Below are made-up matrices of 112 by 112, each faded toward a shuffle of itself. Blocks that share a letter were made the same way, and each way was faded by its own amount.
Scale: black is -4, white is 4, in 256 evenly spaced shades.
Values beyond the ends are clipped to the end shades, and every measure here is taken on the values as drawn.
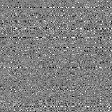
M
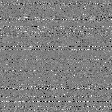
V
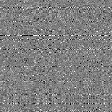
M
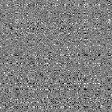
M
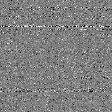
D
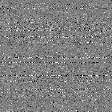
D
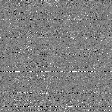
D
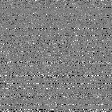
V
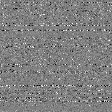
V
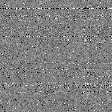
D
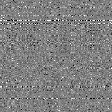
M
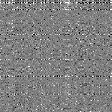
M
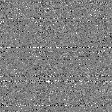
D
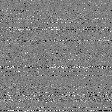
V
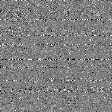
D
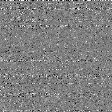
D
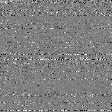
V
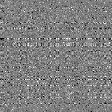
M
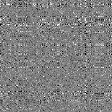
M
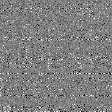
D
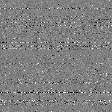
V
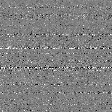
V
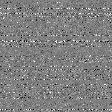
V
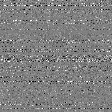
V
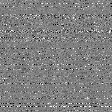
V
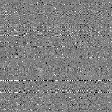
M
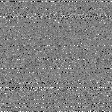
V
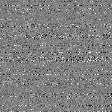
V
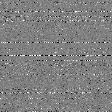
V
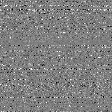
V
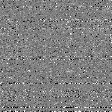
D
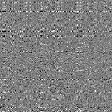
M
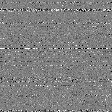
V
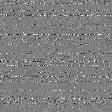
V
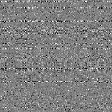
M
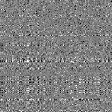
M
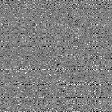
M
